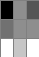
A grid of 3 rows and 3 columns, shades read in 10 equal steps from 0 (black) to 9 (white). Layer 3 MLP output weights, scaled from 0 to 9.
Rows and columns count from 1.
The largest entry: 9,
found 2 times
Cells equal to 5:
3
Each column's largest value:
9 7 9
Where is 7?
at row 3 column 2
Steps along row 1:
up down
